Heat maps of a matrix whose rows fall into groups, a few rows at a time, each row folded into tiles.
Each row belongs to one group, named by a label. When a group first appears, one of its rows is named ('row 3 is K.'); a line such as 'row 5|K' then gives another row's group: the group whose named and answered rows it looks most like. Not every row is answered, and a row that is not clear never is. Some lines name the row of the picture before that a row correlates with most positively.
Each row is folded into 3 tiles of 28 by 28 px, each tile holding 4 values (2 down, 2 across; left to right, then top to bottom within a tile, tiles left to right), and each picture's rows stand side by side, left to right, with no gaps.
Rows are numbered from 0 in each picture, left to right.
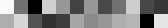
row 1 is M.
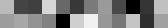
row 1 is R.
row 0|M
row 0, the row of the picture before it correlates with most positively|1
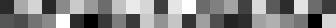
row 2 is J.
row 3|M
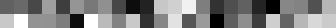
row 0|R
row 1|R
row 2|J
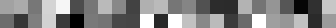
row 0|J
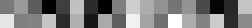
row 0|R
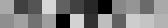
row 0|M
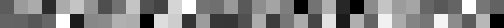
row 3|R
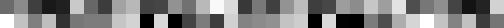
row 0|R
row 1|M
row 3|M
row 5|R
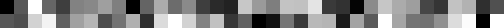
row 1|R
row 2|R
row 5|M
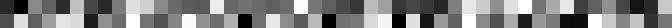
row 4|M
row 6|J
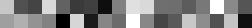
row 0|M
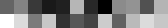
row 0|R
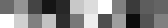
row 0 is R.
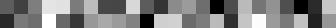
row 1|M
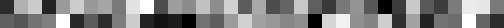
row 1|J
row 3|M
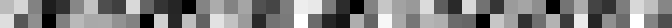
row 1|M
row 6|R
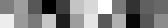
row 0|R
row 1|J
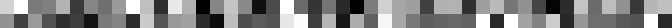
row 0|J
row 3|M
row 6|R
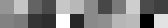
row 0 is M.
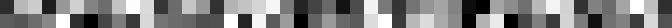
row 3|J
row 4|M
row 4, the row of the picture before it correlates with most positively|1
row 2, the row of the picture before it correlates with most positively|0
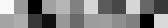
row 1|M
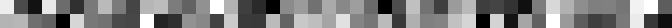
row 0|M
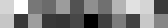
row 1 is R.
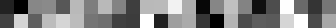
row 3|M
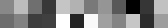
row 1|R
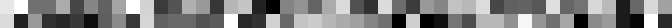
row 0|J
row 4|M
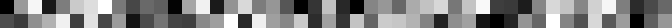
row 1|J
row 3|R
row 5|J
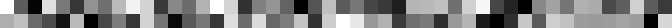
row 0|M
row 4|R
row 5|J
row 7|M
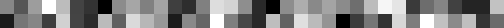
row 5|R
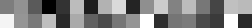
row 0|R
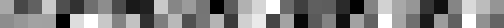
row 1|R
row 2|R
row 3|J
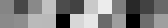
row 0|M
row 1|J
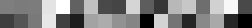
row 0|J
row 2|J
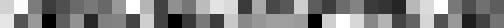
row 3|M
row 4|R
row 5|J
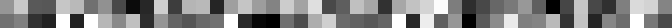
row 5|J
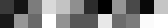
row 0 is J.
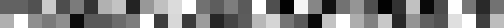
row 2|J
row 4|R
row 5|M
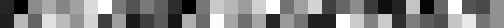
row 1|J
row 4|R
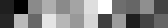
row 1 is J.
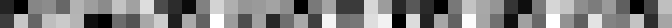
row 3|R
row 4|M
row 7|R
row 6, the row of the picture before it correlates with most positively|0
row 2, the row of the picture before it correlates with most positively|0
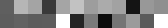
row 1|R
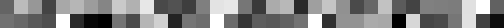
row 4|M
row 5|J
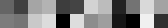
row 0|M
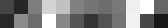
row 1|J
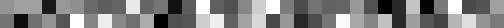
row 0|R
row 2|M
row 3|J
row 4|R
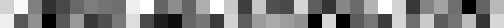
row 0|J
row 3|M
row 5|R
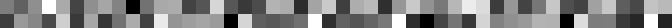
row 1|R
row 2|M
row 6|M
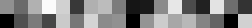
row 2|M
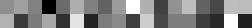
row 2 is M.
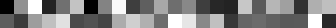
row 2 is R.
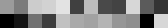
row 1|M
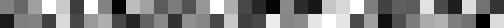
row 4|J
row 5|M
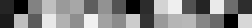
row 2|M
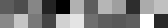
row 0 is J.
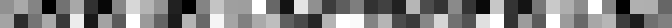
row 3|M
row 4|R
